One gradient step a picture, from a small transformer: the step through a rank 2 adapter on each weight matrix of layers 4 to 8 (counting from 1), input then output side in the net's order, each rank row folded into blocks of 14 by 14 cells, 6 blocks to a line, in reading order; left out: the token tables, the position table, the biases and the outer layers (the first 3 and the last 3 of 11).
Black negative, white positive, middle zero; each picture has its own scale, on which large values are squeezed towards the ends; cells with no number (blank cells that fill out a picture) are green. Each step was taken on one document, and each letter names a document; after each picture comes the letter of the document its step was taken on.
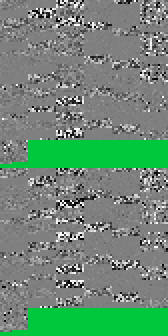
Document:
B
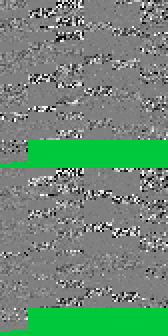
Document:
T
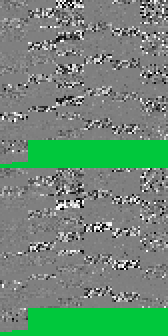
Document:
T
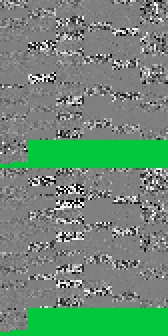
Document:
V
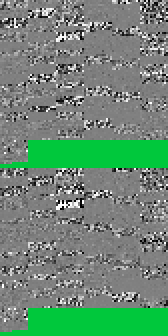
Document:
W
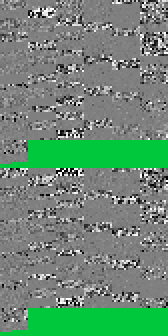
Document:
W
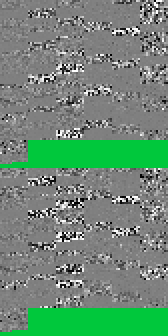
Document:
V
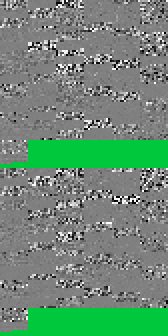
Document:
T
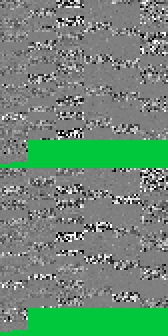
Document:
W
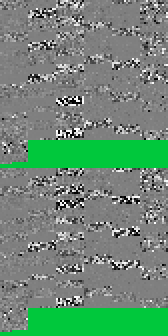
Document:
B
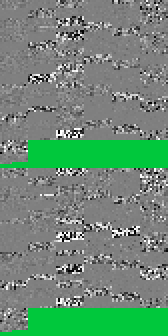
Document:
V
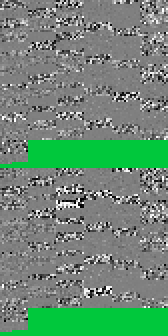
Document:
W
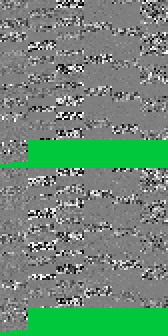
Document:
W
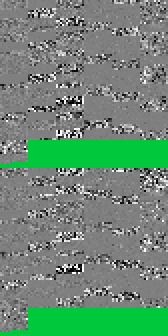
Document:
V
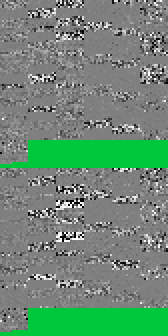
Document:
V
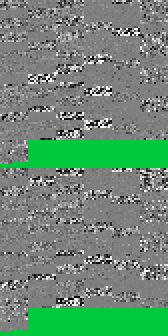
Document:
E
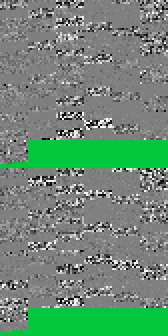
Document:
E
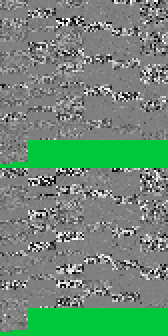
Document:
V
